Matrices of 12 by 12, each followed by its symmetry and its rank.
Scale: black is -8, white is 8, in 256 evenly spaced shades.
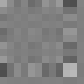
symmetric, rank one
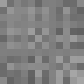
symmetric, rank two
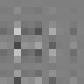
neither, rank one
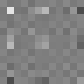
symmetric, rank two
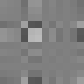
symmetric, rank one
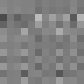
neither, rank two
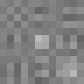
symmetric, rank two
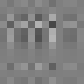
neither, rank one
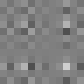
symmetric, rank one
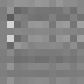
neither, rank two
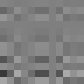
neither, rank one
